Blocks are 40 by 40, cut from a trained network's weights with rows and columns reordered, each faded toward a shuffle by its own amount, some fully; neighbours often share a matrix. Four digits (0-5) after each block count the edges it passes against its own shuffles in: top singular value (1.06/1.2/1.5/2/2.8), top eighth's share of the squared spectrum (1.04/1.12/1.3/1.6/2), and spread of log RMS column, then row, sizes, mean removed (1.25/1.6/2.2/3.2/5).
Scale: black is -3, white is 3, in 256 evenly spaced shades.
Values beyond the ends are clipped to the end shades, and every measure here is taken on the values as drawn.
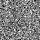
1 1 0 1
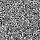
0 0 0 0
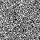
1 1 0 0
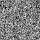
1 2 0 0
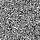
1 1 0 0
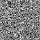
2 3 1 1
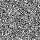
0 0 0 0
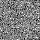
1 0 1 0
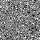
2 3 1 0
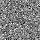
0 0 0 0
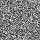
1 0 0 0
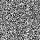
1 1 0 0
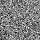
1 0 0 0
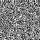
2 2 0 0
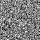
0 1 0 0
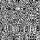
3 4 2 2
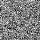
1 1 0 0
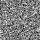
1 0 0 0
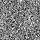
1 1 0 0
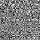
3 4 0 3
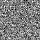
2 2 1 1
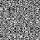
3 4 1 2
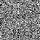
3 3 1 1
